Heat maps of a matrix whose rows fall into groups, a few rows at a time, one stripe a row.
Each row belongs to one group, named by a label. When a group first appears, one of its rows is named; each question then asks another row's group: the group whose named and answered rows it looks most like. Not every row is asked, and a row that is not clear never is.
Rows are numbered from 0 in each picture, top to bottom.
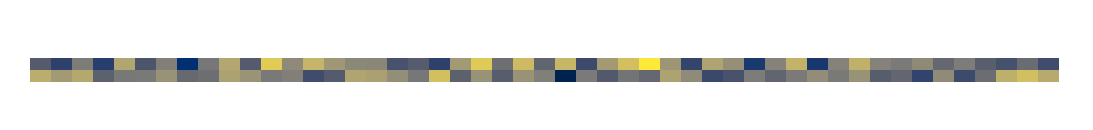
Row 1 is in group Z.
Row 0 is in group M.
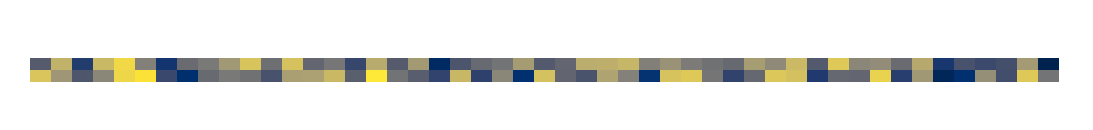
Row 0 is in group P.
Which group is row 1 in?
P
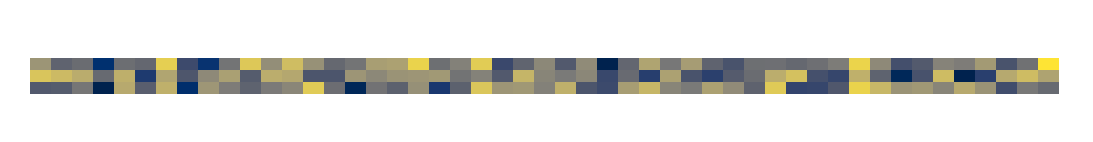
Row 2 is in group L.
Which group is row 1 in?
Z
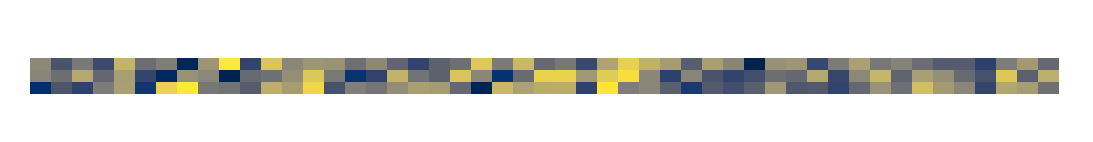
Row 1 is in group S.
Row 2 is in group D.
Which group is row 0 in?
M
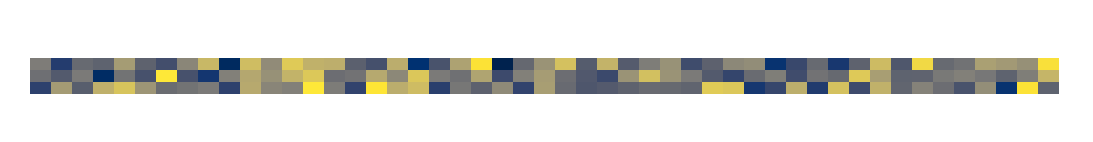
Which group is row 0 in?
S
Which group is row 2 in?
P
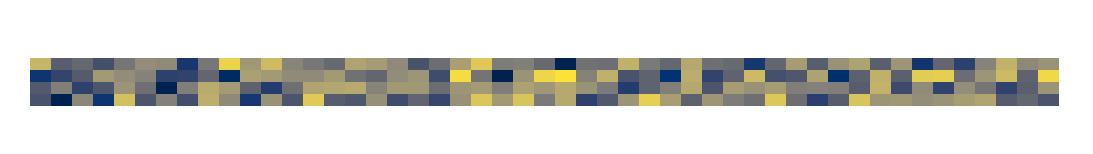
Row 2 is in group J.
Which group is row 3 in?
L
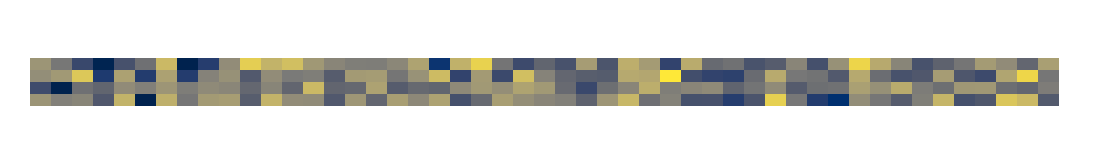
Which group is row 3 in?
D
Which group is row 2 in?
L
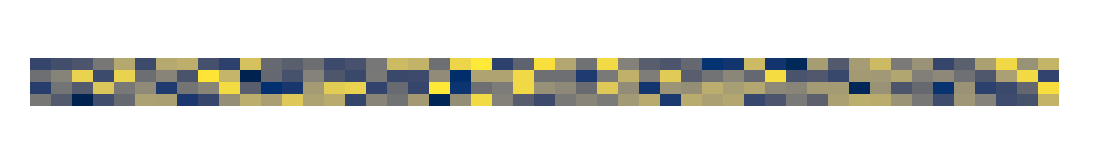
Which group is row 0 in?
S
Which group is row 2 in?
J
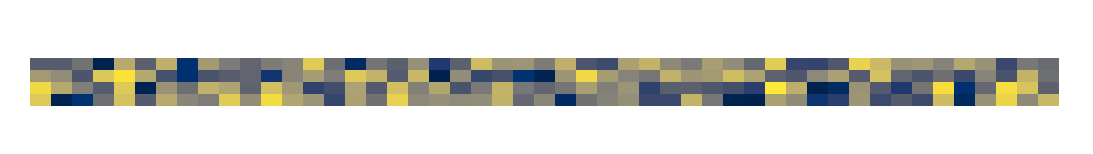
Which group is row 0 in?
L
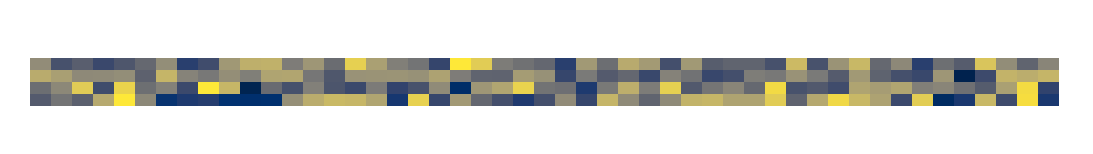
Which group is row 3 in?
P
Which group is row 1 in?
Z
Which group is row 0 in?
M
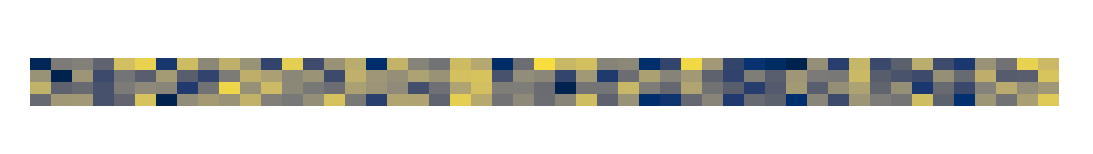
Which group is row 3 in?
S
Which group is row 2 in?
M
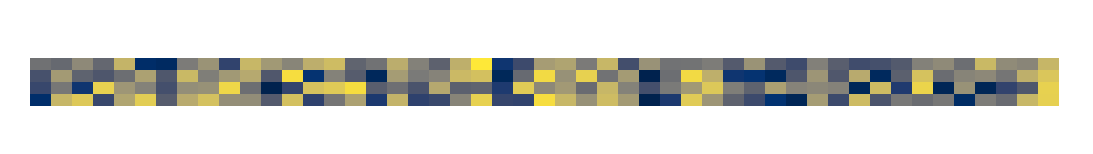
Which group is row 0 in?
S
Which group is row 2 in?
J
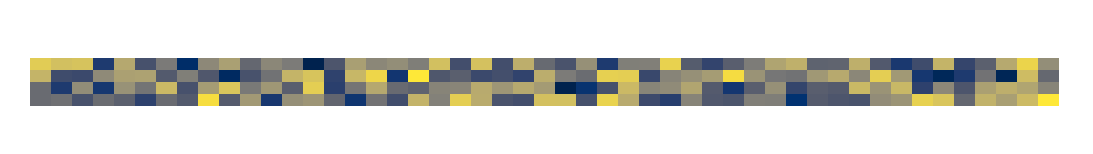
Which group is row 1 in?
P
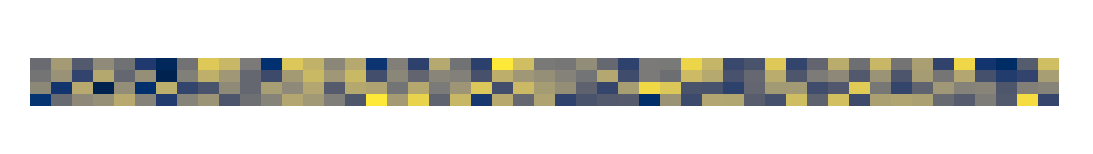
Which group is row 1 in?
J
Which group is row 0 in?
J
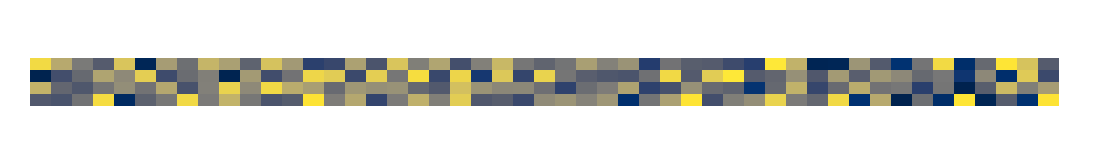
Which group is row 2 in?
M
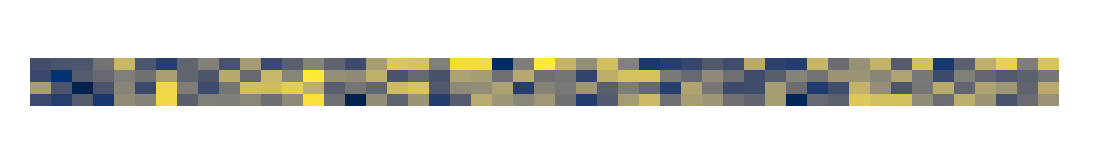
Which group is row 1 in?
M
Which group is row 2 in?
D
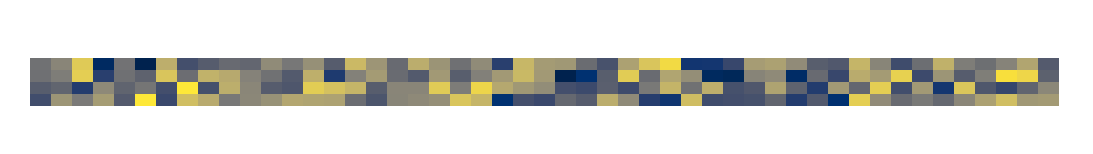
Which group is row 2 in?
J
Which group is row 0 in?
Z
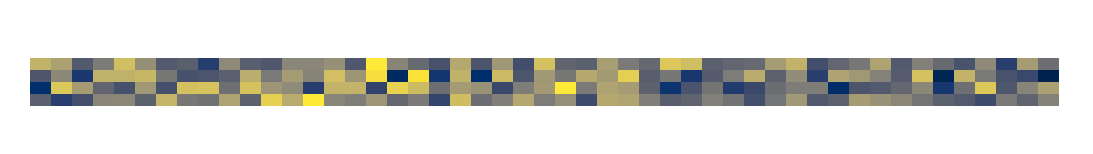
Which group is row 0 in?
P
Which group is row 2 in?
S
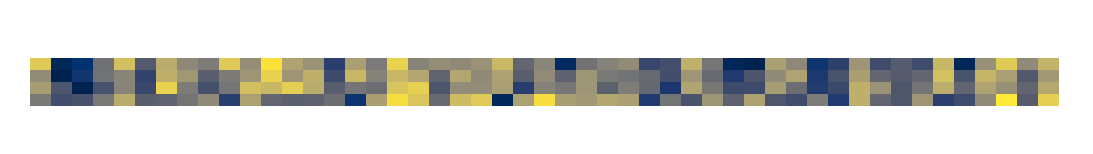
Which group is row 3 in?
S
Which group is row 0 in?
D
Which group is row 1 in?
D
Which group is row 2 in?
D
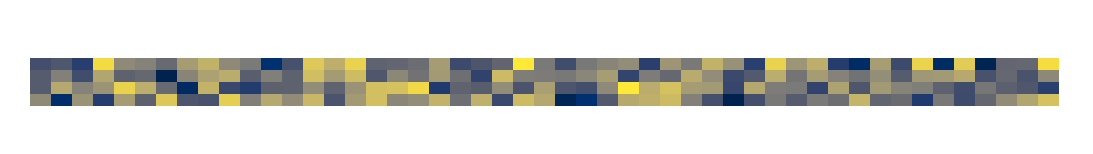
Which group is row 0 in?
J
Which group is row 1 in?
J
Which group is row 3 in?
Z
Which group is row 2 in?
P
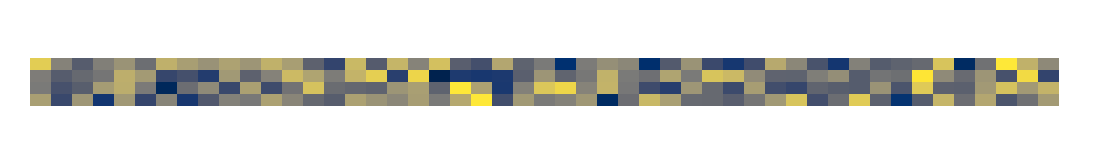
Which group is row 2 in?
S
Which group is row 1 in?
P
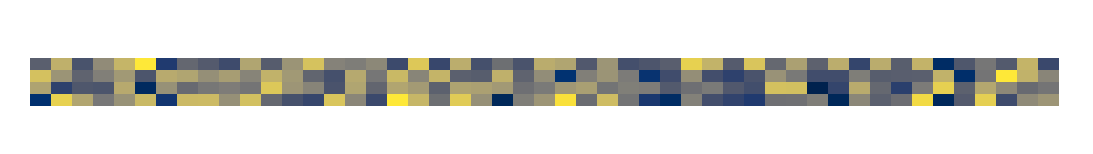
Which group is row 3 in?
S
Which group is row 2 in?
D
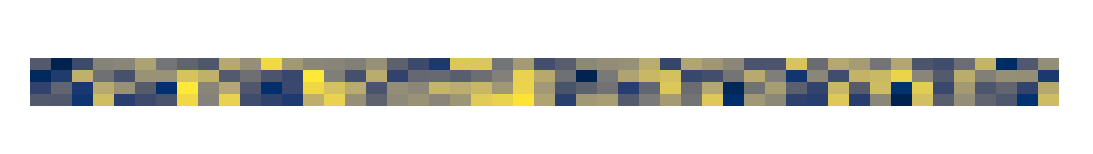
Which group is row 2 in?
J
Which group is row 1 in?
L
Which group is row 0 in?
M
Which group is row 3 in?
J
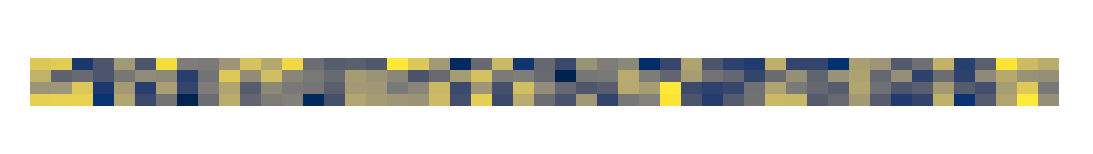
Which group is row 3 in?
Z
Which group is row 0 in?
D
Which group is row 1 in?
M
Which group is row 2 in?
Z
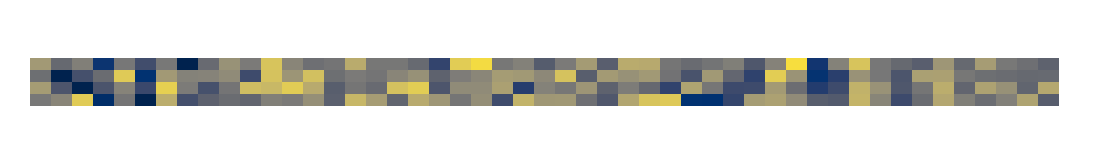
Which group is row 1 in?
D
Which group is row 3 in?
Z
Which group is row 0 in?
M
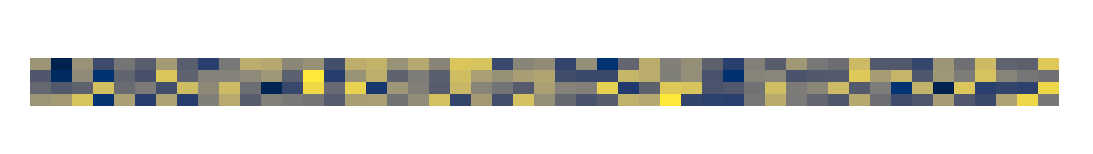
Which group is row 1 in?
L
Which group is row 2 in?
J
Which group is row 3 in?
Z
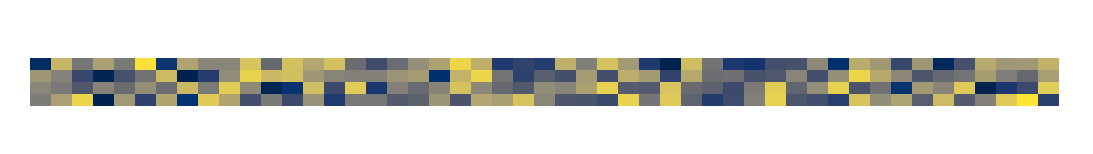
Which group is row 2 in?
J
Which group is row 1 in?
M
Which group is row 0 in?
S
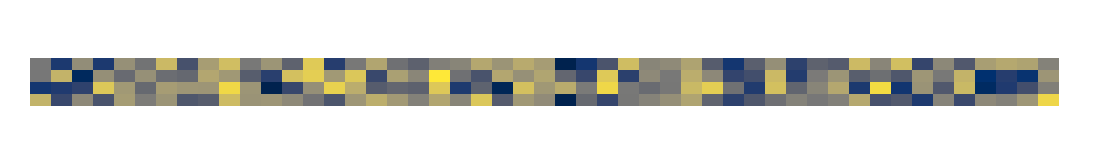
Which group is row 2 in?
J
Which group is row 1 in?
J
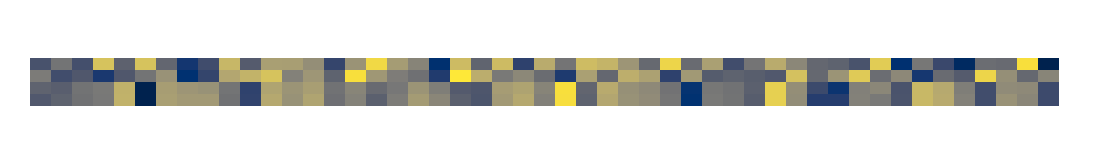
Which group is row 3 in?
D
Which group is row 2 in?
D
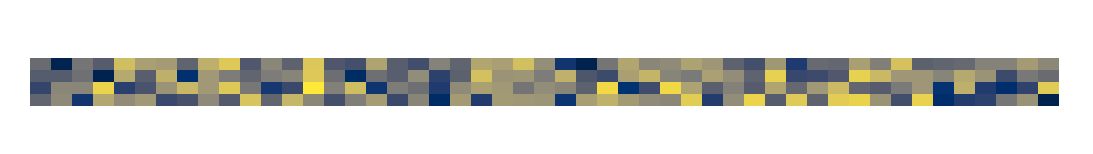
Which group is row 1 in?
L
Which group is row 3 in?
P
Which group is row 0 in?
L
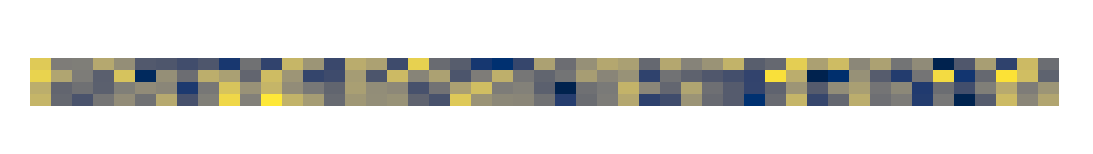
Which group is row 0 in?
P
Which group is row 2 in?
M
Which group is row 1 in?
D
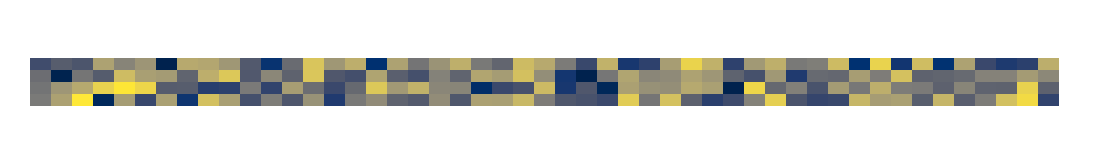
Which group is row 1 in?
L
